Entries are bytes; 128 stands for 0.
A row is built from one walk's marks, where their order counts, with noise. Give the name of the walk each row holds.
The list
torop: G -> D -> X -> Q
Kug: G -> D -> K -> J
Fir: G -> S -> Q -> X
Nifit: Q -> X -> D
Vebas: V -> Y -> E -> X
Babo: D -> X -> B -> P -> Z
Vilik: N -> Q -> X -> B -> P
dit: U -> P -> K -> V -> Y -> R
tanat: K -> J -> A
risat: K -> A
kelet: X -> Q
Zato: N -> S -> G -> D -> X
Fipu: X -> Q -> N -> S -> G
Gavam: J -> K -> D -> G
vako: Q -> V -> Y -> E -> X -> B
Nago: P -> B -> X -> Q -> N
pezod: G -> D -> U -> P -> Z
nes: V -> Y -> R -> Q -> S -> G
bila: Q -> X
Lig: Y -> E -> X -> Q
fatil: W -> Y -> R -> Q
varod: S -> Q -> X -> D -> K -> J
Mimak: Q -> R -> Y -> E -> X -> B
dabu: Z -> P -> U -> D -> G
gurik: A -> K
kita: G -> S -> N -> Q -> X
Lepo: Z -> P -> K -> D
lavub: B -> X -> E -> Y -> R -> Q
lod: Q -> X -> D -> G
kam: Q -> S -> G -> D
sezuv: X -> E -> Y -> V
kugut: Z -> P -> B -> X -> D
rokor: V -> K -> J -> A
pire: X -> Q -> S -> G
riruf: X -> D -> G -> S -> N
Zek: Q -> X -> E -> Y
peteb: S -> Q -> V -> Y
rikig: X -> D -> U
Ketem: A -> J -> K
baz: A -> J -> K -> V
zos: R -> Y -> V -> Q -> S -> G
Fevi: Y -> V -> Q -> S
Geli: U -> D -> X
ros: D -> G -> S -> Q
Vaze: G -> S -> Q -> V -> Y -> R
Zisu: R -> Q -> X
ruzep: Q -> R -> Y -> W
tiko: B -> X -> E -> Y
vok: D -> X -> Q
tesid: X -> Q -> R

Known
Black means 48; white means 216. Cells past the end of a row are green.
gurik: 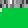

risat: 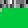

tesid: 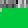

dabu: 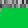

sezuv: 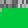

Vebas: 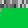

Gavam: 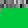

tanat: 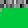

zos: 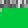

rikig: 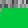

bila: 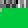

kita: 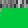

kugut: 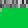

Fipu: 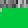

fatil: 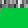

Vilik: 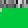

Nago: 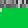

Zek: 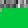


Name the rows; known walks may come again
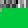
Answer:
bila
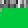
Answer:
ruzep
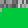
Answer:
sezuv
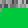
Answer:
rikig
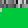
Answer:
Vilik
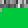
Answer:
Mimak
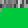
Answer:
Vaze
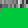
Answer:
pezod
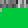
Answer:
pire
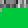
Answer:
Zek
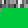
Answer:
fatil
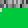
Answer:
Ketem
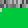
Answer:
baz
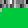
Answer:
risat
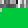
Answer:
Zisu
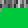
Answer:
kam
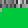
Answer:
Zato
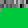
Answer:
Gavam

